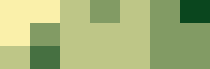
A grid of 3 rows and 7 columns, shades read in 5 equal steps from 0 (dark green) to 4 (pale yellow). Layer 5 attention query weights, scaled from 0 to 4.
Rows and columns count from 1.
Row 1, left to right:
4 4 3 2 3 2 0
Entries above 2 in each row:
4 4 4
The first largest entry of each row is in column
1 1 1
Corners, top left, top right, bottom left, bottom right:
4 0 3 2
